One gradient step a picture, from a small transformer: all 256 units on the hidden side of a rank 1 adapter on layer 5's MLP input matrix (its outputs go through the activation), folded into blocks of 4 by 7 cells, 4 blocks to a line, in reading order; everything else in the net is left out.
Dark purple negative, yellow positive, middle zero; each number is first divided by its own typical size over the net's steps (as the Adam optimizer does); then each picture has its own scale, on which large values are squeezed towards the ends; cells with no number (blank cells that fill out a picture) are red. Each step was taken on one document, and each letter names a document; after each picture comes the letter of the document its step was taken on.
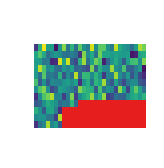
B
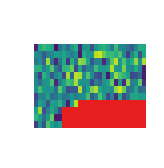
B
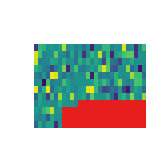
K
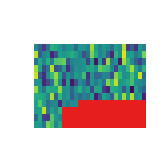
K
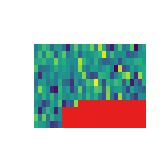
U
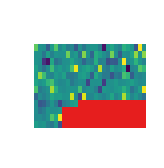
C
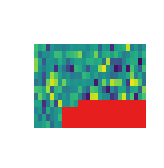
K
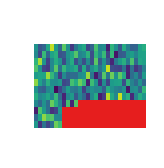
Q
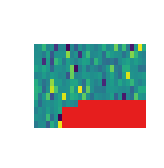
C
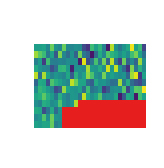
U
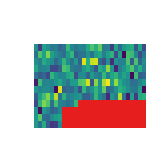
U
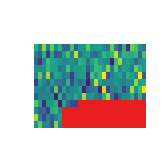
U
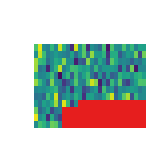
Q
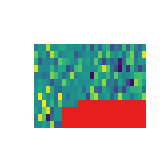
K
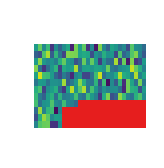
Q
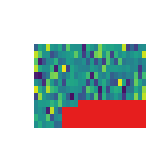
K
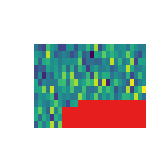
U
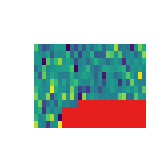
C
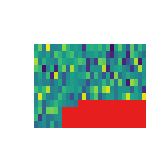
K
